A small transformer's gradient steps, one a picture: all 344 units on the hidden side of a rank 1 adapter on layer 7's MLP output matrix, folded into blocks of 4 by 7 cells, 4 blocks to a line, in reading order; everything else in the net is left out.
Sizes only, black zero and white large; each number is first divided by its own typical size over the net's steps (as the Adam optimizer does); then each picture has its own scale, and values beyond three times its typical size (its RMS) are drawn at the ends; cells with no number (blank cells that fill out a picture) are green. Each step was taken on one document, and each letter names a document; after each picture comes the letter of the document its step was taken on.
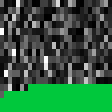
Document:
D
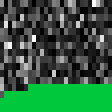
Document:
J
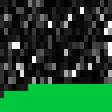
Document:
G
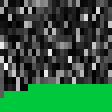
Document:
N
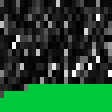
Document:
G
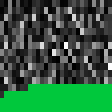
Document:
J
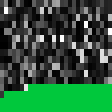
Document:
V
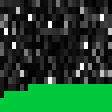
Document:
G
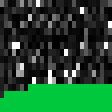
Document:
G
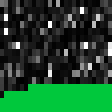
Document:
G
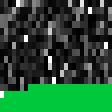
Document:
V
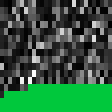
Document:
D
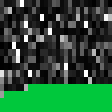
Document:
V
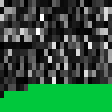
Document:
V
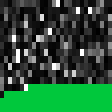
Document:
V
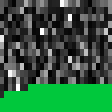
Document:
N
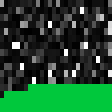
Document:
G
